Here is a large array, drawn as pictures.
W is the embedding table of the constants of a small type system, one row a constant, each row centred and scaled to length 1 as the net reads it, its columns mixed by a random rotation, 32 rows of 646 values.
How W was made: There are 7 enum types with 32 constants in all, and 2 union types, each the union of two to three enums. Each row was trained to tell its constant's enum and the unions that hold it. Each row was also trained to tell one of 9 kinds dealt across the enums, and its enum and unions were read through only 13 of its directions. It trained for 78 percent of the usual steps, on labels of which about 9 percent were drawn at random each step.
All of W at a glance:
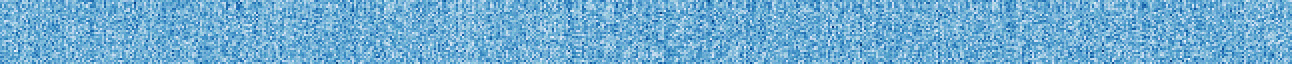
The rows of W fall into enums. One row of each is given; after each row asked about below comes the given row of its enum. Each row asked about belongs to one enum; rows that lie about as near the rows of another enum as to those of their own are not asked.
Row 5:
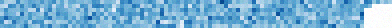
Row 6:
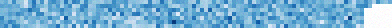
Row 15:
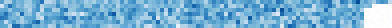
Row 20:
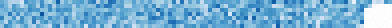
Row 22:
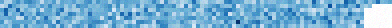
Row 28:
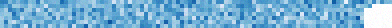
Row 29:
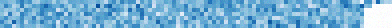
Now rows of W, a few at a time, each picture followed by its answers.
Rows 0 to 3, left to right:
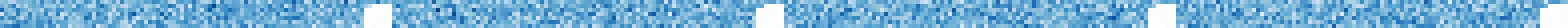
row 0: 22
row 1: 15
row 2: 15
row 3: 15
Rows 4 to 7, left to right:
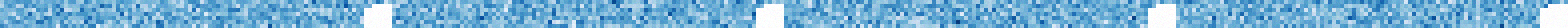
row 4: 22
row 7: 5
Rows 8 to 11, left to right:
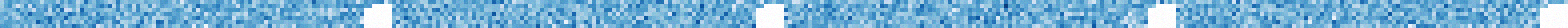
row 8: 22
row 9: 28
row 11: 22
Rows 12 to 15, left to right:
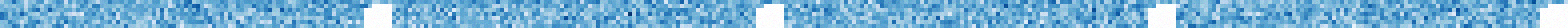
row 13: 5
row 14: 29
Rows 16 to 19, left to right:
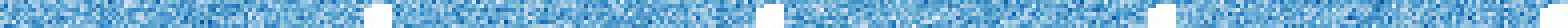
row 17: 15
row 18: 5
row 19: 5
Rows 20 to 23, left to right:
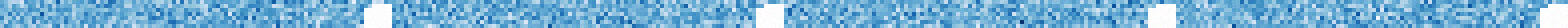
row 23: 28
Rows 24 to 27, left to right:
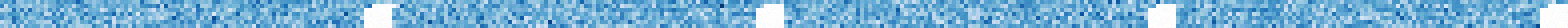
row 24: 5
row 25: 22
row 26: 28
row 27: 28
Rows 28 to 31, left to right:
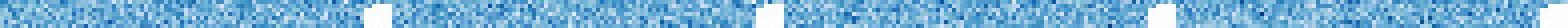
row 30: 15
